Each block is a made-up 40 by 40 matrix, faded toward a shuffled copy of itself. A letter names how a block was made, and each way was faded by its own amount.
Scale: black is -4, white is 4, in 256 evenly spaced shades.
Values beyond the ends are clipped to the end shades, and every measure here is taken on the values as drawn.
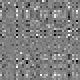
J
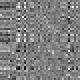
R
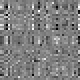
R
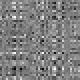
R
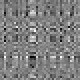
R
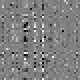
J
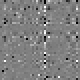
J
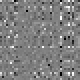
J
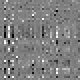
J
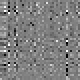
J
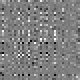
J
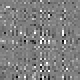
J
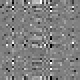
J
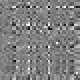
R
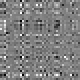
R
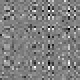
R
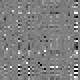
J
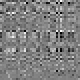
R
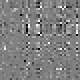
J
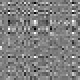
R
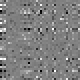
J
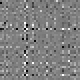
J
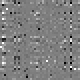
J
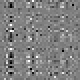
J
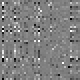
J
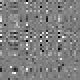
J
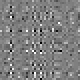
J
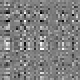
R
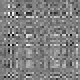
R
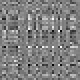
R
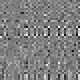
R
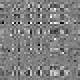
R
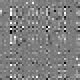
J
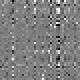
J
